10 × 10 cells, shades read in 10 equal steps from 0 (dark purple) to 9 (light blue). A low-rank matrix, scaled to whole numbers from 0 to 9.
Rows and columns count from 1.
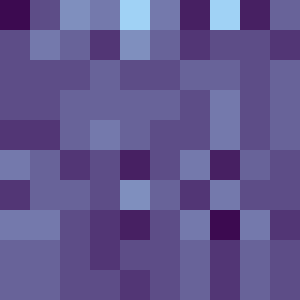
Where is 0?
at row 1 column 1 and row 8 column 8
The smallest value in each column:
0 2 2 2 1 3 1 0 1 2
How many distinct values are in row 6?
5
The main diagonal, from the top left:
0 5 3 4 4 3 2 0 4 3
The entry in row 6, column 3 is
2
